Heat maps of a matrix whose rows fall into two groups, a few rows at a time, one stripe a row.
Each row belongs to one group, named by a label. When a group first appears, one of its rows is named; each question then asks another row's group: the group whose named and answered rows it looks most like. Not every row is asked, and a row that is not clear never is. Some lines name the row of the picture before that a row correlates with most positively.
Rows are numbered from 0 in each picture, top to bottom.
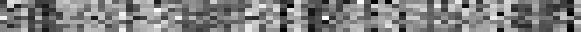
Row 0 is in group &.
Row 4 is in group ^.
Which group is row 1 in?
&
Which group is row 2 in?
&
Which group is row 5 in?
&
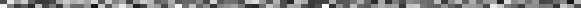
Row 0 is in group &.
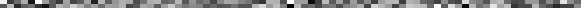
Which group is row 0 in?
^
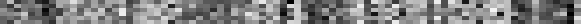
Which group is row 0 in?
&
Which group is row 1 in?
&
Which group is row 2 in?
^
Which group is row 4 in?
&
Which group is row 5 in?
&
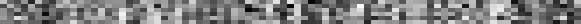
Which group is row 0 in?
&
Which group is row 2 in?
^
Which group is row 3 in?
^
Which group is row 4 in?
^
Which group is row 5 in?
&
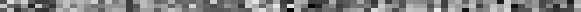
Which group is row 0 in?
&
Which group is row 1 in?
&
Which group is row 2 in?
&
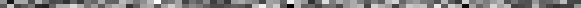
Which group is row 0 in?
^
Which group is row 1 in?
&
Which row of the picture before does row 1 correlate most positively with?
2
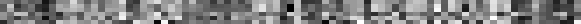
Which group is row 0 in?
&
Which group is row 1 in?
&
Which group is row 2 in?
&
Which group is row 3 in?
^
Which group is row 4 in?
^
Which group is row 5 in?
&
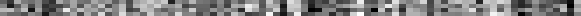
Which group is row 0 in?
&
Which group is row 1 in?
^
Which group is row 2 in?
&
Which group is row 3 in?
^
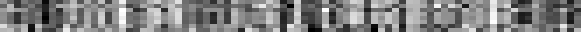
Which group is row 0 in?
^
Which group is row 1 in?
&
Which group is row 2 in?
^
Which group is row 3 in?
^
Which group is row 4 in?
^
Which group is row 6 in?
^
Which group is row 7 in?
&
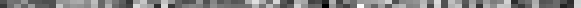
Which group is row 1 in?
&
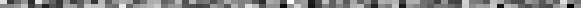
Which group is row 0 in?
^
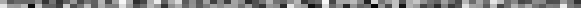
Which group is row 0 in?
^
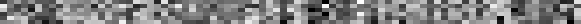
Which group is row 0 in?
&
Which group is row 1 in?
^
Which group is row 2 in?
&
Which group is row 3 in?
&
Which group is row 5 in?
^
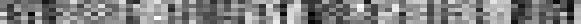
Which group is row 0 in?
&
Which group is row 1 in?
^
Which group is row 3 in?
^
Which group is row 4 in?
&
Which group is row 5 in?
&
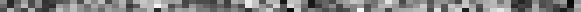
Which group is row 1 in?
&
